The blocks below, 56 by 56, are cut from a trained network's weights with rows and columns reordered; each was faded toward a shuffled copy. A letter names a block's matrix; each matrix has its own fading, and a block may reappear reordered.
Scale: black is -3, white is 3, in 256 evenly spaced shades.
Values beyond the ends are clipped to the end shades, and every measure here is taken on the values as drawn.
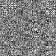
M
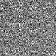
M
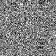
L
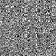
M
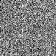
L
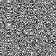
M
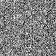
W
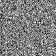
W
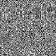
M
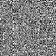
M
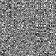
M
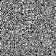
M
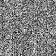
W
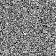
W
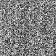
W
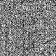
L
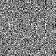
M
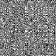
M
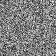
W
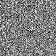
L
